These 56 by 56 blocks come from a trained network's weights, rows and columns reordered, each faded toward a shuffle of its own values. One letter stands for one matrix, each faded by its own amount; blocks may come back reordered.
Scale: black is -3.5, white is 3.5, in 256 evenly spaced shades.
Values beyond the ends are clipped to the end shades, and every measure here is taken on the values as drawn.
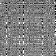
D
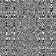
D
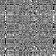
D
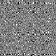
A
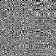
A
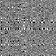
A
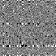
A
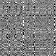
D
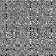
D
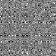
A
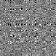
A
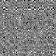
A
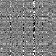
D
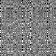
D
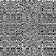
D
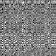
D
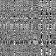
D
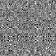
A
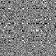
A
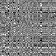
D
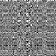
D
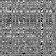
D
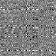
A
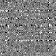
A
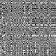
D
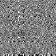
A
